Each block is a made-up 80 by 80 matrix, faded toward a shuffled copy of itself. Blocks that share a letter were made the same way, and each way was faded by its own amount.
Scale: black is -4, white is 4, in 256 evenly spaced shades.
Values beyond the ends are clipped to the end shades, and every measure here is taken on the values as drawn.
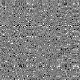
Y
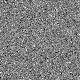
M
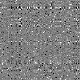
Y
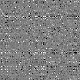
Y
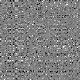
Y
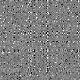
Y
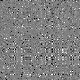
Y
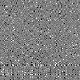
Y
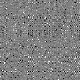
Y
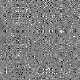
Y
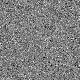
M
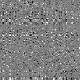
Y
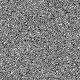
M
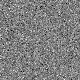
M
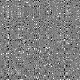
Y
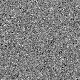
M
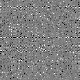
Y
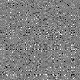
Y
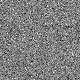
M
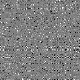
Y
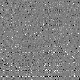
Y
